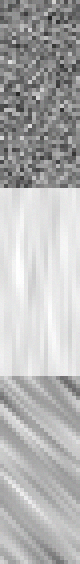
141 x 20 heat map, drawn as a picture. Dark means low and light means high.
The table splits into 3 rows of 1 panel. Panel 1,1: middling, fine-grained, strong in contrast. Panel 2,1: very high, streaked downward, faint in contrast. Panel 3,1: high, slanting down to the right.
